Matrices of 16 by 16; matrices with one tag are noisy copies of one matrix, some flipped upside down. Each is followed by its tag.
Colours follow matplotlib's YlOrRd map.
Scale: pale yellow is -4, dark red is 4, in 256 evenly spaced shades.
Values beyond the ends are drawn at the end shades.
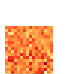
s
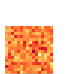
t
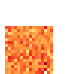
s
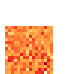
s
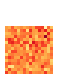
s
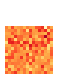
s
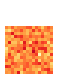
t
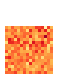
s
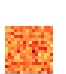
t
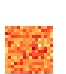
t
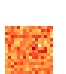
t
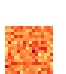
t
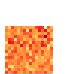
s
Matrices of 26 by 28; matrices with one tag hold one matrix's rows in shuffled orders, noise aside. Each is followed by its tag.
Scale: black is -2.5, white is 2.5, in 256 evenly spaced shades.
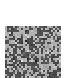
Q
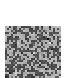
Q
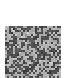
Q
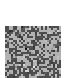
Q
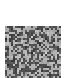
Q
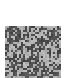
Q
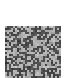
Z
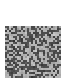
Q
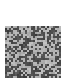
Z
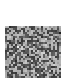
Q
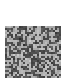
Z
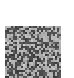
Q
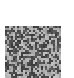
Q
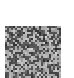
Q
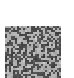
Z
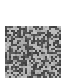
Z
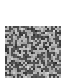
Z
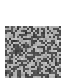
Z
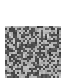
Q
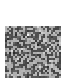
Z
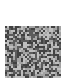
Q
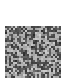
Z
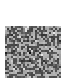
Q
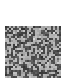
Z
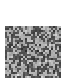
Z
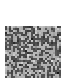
Z
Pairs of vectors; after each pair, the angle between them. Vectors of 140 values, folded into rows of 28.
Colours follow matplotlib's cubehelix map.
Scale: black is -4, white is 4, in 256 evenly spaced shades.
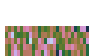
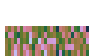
nearly parallel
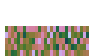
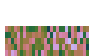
nearly opposite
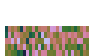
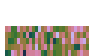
orthogonal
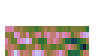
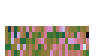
partly opposed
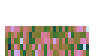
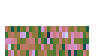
partly opposed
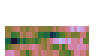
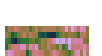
nearly parallel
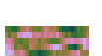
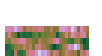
nearly opposite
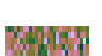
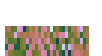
partly opposed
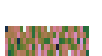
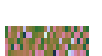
partly aligned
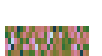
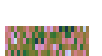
orthogonal
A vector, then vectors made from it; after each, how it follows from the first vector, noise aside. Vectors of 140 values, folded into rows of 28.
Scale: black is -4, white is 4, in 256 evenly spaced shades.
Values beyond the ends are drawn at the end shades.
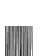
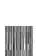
wrapped around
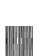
wrapped around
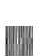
wrapped around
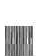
wrapped around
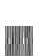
wrapped around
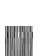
wrapped around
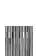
wrapped around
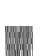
sign-scrambled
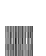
wrapped around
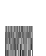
sign-scrambled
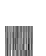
wrapped around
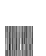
wrapped around
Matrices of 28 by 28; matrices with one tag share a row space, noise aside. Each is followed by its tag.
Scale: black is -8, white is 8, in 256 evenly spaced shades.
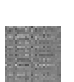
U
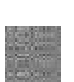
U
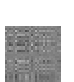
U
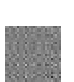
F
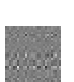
F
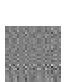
F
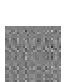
F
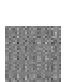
F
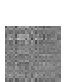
U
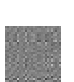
F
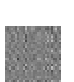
F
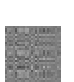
U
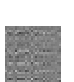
U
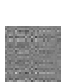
U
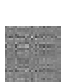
U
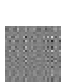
F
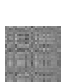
U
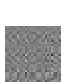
F
